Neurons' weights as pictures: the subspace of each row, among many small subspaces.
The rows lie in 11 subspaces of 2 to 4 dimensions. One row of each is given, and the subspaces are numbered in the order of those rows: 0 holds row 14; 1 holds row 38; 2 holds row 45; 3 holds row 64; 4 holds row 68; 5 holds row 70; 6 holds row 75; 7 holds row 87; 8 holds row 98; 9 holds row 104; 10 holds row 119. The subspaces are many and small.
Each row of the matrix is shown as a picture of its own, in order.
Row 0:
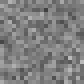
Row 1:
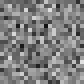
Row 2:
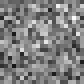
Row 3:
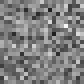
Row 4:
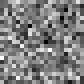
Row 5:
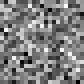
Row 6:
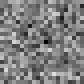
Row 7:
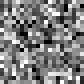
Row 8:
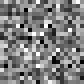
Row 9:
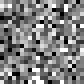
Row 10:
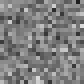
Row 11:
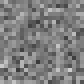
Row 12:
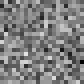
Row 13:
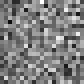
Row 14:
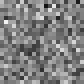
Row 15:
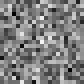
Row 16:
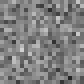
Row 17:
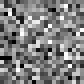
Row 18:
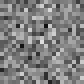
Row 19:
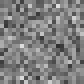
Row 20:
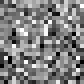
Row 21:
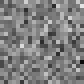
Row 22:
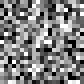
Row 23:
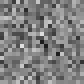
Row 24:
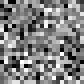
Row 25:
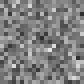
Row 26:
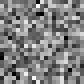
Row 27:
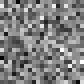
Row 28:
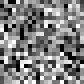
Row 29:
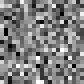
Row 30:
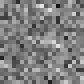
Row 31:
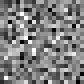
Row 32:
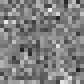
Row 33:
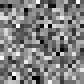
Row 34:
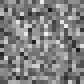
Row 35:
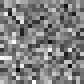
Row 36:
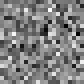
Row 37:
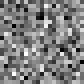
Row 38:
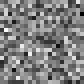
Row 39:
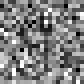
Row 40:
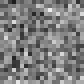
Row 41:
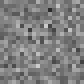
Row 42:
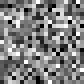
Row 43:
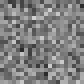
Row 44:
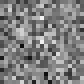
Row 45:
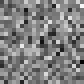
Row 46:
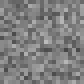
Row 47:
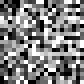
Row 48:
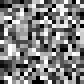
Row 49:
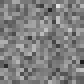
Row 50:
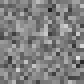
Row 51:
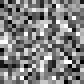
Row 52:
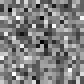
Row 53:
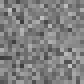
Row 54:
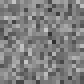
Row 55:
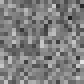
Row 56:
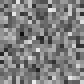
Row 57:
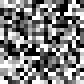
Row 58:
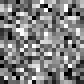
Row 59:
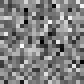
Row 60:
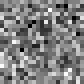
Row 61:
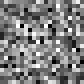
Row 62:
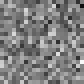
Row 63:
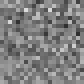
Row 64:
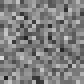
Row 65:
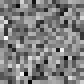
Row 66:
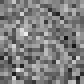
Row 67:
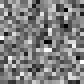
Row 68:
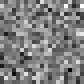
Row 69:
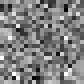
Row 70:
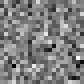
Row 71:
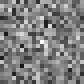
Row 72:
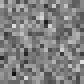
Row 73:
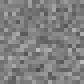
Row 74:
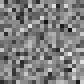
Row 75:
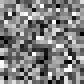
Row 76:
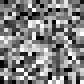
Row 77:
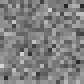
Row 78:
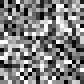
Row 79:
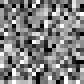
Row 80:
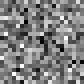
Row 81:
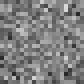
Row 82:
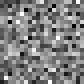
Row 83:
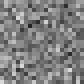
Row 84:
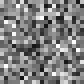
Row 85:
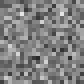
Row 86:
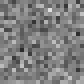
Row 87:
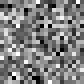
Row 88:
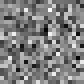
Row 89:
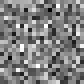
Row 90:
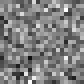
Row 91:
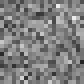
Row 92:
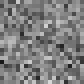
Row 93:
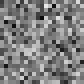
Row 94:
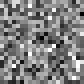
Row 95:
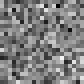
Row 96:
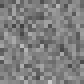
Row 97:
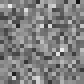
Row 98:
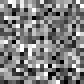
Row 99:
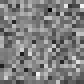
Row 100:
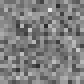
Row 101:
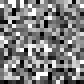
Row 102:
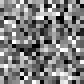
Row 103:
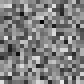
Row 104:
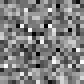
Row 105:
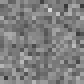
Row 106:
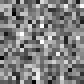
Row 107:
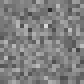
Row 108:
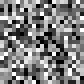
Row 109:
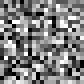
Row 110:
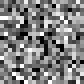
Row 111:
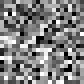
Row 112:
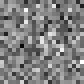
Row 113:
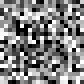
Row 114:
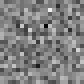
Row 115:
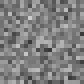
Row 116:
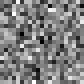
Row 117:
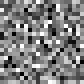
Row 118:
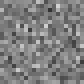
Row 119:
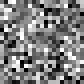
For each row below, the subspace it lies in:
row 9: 3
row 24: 10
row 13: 3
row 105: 4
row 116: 4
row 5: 10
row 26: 4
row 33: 7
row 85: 3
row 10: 3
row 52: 5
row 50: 5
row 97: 7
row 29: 3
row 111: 6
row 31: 3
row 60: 1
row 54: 5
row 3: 4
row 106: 4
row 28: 10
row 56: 4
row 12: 10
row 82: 3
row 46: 0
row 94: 5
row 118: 8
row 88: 5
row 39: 1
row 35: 6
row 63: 7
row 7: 0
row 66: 2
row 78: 10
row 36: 5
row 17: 6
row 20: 2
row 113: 9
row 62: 2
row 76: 6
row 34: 9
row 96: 1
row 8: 9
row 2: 1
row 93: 0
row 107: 9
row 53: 6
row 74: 6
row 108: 5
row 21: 2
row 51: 6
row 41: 9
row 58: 7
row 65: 3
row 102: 0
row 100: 9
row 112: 2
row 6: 0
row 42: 7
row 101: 8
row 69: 7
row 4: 0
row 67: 1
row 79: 4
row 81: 7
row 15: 4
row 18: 8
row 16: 1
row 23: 5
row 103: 3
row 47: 3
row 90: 3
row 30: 10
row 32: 0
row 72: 0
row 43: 8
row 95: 6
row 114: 9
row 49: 10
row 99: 4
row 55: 2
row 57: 7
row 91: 1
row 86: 1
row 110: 2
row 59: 2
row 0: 6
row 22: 1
